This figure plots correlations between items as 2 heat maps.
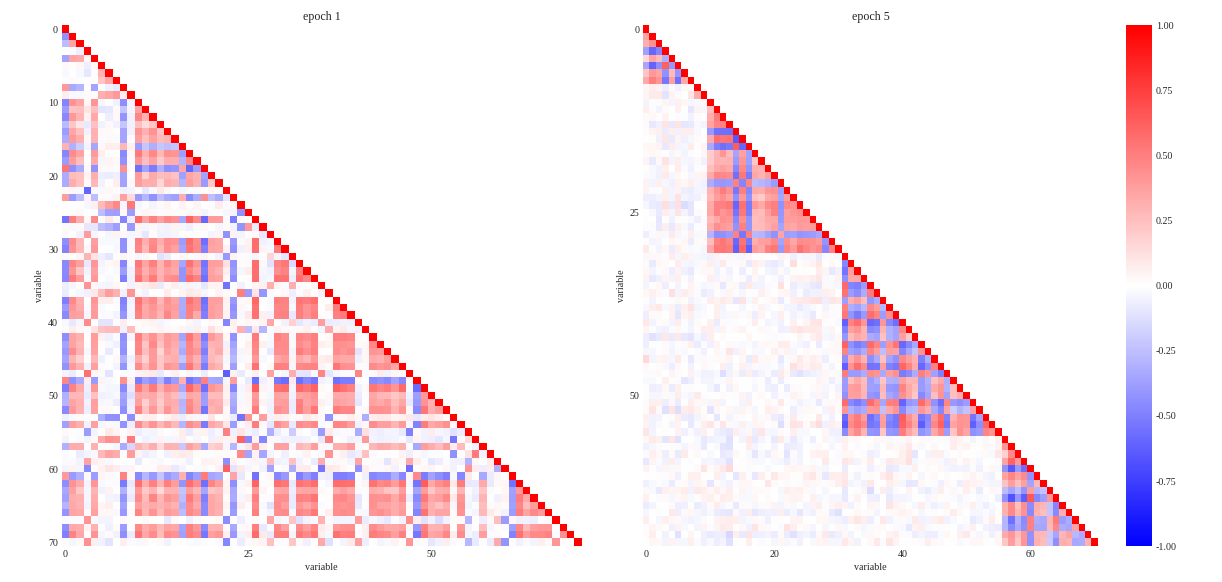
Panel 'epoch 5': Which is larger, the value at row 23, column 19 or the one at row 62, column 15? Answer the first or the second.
the first
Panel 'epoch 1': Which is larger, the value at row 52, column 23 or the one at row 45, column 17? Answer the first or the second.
the second
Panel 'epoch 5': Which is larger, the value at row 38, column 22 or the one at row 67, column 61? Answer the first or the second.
the first
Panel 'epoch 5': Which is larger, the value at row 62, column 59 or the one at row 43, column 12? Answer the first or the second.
the first
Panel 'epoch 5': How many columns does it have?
71
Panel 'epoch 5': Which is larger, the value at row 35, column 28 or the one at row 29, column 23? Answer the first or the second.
the second
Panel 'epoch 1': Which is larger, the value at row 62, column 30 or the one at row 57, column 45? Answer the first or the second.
the first
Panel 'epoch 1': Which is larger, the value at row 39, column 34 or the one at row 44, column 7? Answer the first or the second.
the first
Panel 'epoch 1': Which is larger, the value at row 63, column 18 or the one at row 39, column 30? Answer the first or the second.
the second
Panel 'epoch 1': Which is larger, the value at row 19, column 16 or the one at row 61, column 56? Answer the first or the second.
the first
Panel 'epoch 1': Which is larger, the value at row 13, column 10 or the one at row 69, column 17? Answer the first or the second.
the second
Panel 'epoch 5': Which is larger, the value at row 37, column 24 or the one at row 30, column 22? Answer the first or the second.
the second
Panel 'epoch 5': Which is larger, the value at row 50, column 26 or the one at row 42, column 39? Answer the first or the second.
the first
